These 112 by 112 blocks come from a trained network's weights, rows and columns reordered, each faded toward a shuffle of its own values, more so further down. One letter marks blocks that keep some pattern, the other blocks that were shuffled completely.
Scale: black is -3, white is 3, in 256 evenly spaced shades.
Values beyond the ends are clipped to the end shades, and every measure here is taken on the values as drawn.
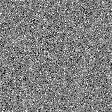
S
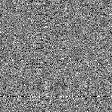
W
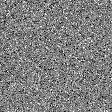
S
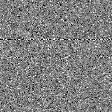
W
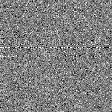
W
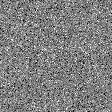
S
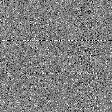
W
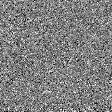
W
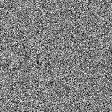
W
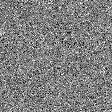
W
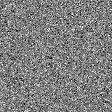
S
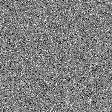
S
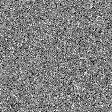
W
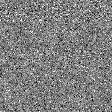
W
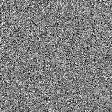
W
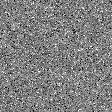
S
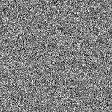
W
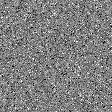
S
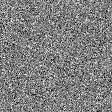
S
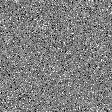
S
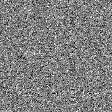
W
